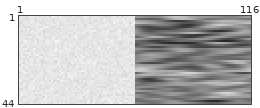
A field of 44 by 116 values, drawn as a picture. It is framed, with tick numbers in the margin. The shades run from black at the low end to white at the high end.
It is made of 1 by 2 panels. Panel 1,1: very high, fine-grained, faint in contrast. Panel 1,2: middling, streaked across, strong in contrast.
